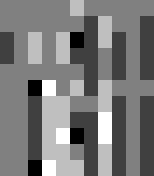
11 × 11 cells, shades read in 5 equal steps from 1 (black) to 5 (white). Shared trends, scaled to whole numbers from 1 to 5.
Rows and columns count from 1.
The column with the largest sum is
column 8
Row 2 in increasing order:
2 2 3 3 3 3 3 3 3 3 4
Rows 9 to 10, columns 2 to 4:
3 2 4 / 3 2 4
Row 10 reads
3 3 2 4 4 3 2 4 2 3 2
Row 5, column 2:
3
